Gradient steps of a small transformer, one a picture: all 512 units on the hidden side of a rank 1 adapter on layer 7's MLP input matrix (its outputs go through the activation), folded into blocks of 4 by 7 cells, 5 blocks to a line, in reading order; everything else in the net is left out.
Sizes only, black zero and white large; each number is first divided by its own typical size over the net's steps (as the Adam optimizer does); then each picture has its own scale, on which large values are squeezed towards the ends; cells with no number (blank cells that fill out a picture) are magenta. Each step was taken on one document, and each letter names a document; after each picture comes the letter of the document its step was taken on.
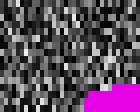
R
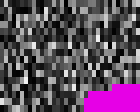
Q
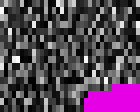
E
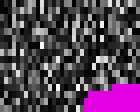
R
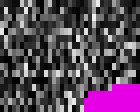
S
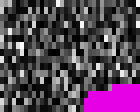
E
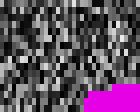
R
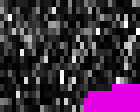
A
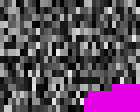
S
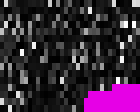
A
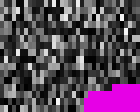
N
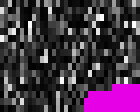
A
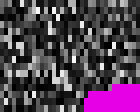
E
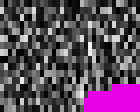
S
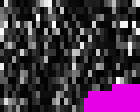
A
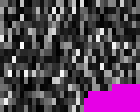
E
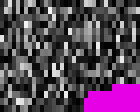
S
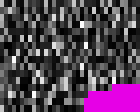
N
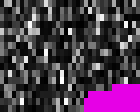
A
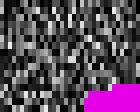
Q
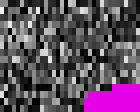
Q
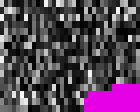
N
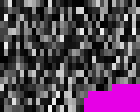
S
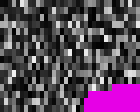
S
